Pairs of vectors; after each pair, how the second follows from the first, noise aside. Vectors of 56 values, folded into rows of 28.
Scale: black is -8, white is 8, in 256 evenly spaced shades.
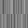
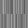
negated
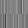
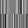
scaled up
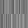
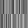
scaled up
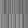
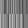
scaled up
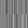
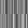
scaled up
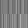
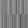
negated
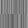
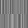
negated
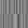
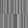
negated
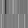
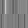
negated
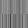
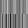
scaled up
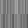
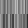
scaled up
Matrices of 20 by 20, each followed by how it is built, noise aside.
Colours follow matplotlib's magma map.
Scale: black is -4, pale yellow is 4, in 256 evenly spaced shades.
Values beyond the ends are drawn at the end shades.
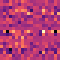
low rank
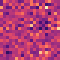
low rank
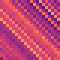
Toeplitz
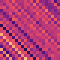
Toeplitz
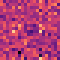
low rank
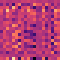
low rank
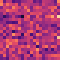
low rank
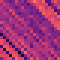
Toeplitz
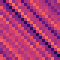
Toeplitz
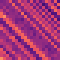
Toeplitz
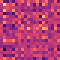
low rank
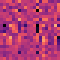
low rank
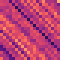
Toeplitz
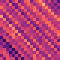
Toeplitz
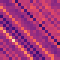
Toeplitz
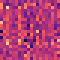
low rank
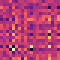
low rank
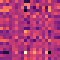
low rank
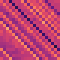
Toeplitz
